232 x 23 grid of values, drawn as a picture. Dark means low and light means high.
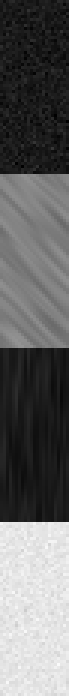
It is made of 4 by 1 panels. Panel 1,1: very low, fine-grained, faint in contrast. Panel 2,1: middling, slanting down to the right, faint in contrast. Panel 3,1: very low, streaked downward, faint in contrast. Panel 4,1: very high, fine-grained, faint in contrast.
